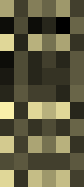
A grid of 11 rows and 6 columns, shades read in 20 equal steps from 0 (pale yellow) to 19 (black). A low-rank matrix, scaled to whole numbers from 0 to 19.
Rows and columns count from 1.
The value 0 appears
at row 7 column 1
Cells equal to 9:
1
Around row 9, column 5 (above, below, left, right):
15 14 10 15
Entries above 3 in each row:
6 6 5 6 6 6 3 6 5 6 5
